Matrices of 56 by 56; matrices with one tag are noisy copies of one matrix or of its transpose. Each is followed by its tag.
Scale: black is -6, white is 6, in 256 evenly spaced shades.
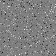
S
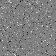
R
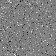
R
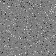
S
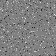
R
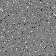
R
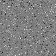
S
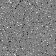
R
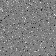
R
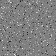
R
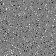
S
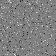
R
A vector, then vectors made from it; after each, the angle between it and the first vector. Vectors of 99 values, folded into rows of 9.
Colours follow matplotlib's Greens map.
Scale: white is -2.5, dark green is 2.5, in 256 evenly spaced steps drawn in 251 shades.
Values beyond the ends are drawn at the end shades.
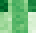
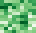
partly aligned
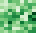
partly opposed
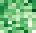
partly aligned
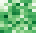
partly opposed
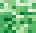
partly opposed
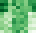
nearly parallel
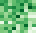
partly aligned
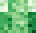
nearly opposite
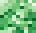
partly opposed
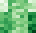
nearly opposite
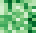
partly opposed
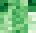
nearly parallel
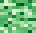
orthogonal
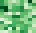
partly aligned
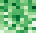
partly aligned
